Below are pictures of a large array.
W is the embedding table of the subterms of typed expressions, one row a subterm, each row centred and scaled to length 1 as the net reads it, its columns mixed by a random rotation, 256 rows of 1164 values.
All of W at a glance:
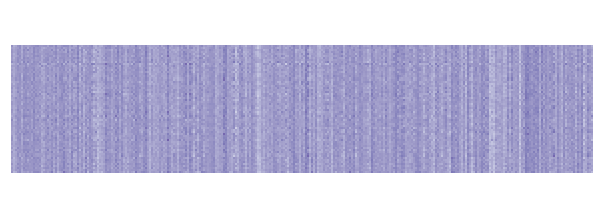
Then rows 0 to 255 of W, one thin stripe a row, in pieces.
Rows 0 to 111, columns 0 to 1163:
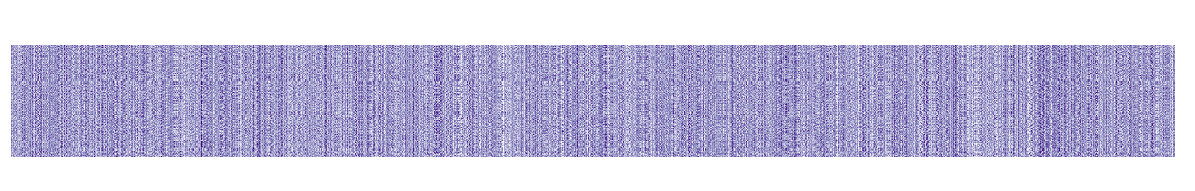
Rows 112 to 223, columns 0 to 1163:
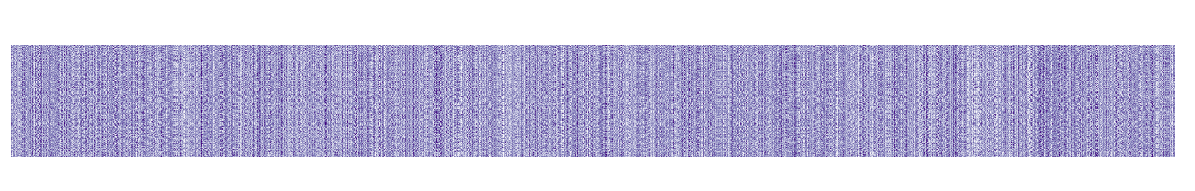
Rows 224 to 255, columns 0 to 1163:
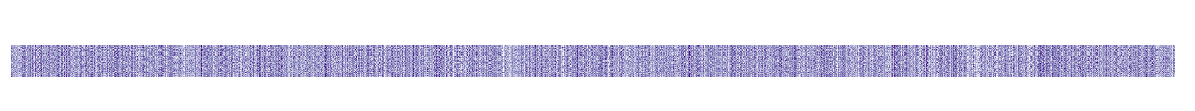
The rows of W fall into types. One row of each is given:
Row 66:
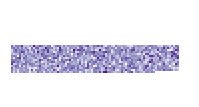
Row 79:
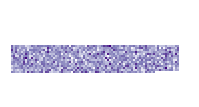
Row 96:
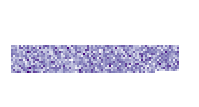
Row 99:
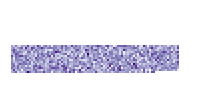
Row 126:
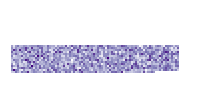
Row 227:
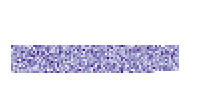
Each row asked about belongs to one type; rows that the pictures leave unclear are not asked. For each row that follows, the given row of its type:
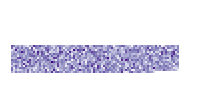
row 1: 227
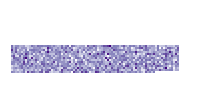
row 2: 79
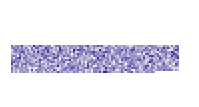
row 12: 66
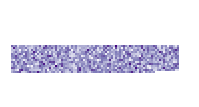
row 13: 96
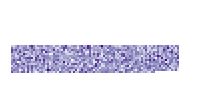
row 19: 126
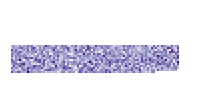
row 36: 96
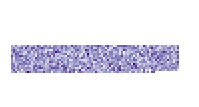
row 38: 99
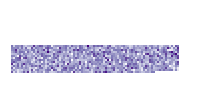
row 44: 66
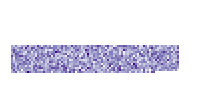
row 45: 99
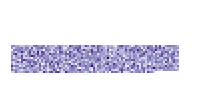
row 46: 227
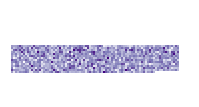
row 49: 66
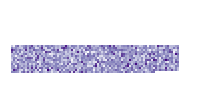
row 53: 126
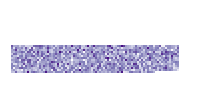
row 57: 227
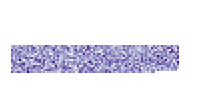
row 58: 96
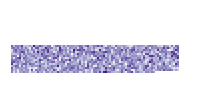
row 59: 66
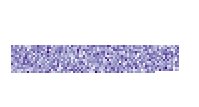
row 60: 79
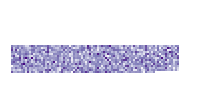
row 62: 79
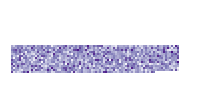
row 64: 66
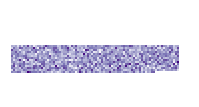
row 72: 96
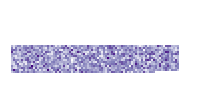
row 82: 126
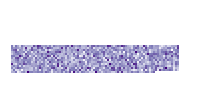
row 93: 99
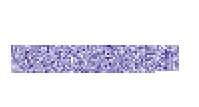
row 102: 79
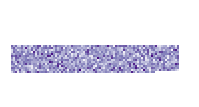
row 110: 99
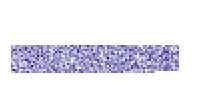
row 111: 126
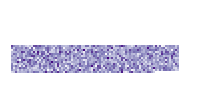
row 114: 227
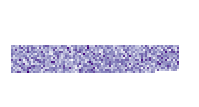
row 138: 96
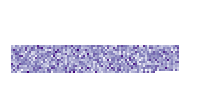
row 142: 99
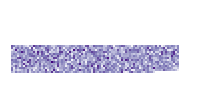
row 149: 227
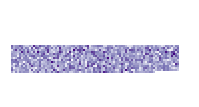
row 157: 66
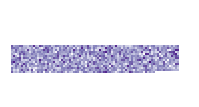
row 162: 66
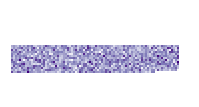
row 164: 96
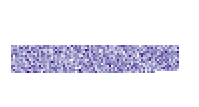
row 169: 96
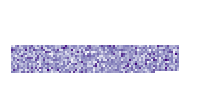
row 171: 126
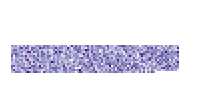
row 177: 96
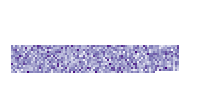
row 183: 99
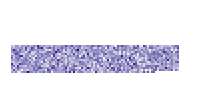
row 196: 99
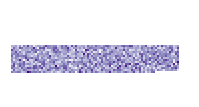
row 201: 96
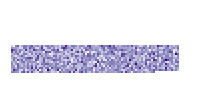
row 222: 126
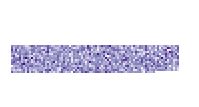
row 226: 79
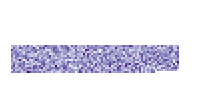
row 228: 96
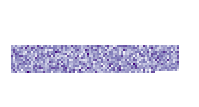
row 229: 99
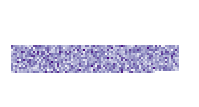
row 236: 227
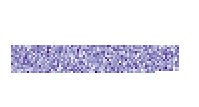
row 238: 79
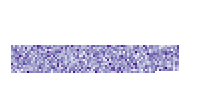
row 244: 99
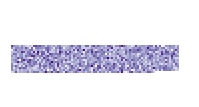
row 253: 227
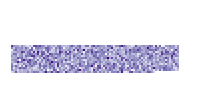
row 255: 227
